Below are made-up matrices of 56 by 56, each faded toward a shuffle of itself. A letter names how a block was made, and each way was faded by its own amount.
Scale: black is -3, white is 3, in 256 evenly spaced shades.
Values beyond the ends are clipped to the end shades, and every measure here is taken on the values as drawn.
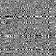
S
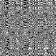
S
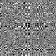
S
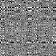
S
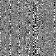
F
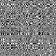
S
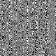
F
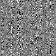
F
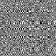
S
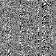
F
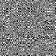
S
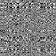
S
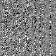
F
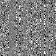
F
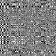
S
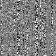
F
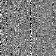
F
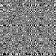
S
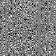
F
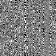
F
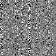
F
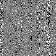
F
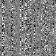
F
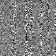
F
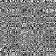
S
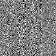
F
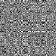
S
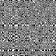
S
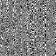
F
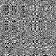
S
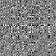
S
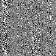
F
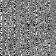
F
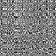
S
